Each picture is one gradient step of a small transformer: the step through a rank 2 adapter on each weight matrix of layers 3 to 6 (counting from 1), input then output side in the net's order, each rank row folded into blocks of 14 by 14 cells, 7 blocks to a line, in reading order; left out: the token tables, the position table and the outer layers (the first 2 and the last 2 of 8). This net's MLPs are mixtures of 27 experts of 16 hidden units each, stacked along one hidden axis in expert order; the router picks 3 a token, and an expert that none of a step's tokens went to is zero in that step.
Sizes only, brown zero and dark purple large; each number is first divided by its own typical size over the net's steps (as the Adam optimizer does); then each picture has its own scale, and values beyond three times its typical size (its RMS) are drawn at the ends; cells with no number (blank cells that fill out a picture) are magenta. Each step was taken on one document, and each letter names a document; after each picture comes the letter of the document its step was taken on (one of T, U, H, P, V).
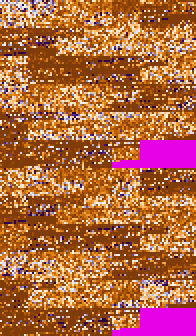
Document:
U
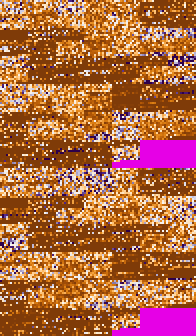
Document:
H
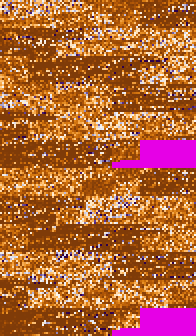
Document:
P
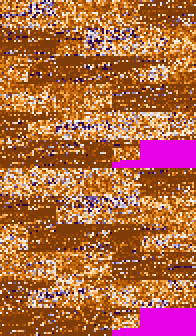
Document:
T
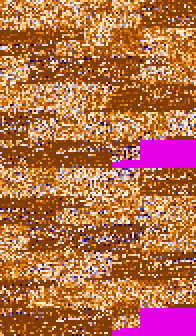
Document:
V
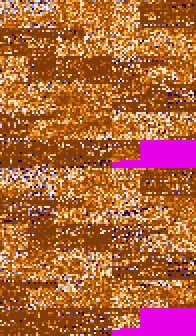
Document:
P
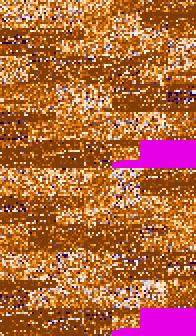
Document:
P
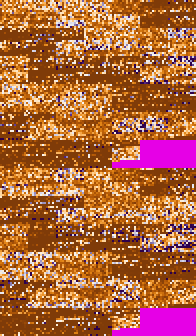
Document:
V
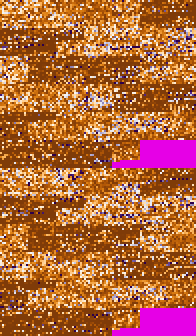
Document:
T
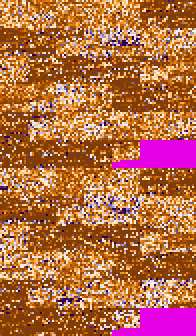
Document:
T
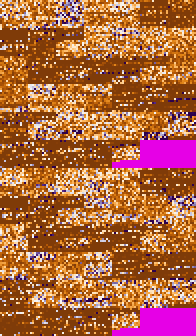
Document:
H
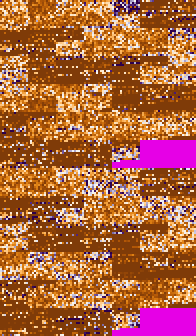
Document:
H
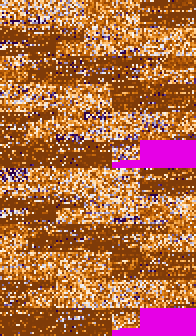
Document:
V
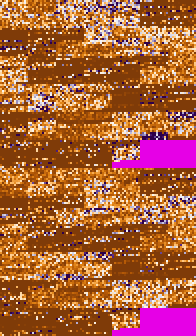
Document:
H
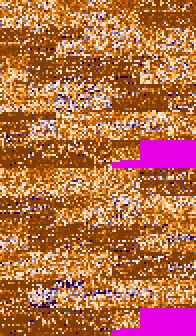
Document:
T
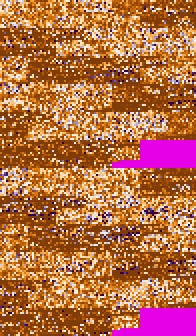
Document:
U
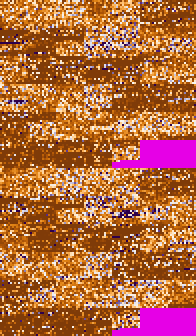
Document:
T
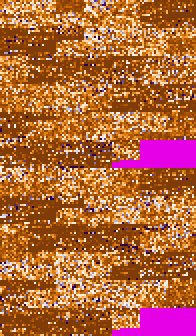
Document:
P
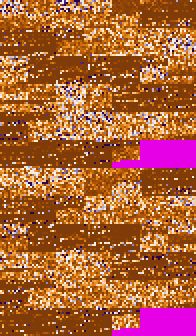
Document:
P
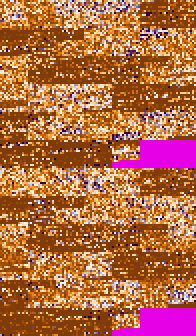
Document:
H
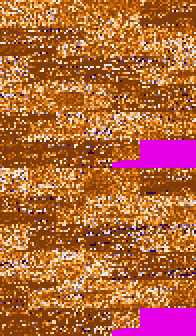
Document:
P
